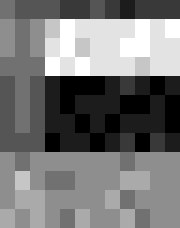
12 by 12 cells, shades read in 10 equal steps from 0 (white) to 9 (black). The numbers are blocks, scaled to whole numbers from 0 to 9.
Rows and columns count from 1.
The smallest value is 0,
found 8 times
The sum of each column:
57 56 57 59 60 59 59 58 57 59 58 59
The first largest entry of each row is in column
9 2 2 1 5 5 6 4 2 4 9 5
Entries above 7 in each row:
1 0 0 0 8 9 9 7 0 0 0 0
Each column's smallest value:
3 2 3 0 0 0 1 1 0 0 1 0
